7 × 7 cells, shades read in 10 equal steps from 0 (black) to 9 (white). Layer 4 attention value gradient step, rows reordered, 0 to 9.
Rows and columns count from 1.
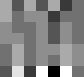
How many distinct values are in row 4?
3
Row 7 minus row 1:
-3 5 -4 6 -6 7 0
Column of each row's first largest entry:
1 1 1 1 2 2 4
